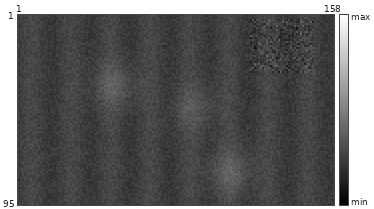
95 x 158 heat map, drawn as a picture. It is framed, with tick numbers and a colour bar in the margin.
An odd patch, rougher than its surroundings, sits in the top right. There is no overall slope. Values change most from cell to cell in the top right. Upright stripes repeat 8 times across the table. No single row or column stands out from its neighbours. There are three bumps.
